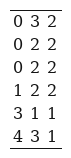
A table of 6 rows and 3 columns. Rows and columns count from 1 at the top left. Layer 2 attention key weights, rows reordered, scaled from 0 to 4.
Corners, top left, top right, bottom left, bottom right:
0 2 4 1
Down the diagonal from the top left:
0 2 2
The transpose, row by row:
0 0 0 1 3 4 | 3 2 2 2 1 3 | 2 2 2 2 1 1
